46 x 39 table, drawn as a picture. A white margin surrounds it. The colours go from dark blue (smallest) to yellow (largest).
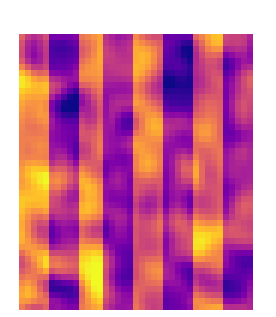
Ninth with the lowest average: top right. Average level on the scale: 50%. Stripes: upright, repeating 4 times. Lone odd cells: none.
